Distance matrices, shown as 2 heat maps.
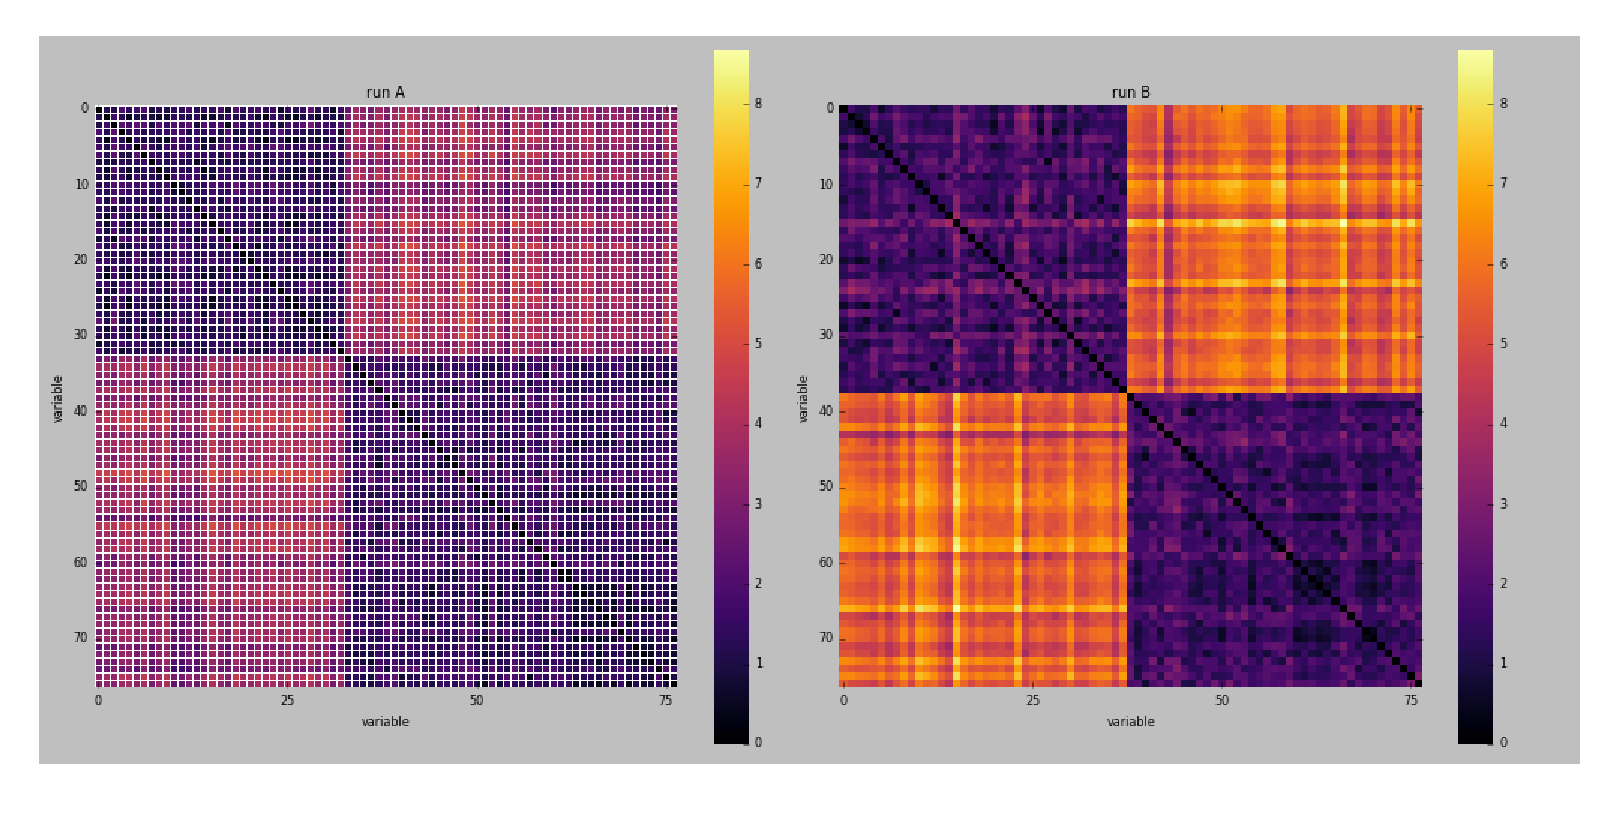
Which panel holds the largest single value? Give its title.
run B
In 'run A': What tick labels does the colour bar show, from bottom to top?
0, 1, 2, 3, 4, 5, 6, 7, 8
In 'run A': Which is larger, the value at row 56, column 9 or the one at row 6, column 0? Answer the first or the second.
the first
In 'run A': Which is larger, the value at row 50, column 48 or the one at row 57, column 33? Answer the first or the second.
the first
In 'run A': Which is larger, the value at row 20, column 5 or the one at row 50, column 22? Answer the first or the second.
the second
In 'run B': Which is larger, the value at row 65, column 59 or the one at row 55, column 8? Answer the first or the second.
the second
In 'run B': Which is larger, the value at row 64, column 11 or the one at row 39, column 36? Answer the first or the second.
the first
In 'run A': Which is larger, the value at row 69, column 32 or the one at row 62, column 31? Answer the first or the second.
the first
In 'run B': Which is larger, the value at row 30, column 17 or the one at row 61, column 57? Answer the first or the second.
the first
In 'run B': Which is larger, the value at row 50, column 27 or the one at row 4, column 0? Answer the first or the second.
the first
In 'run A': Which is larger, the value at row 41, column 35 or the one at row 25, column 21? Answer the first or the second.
the first
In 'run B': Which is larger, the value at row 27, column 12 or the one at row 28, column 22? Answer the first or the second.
the first
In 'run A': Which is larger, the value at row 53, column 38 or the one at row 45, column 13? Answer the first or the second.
the second
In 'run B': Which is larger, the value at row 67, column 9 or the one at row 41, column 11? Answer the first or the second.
the second
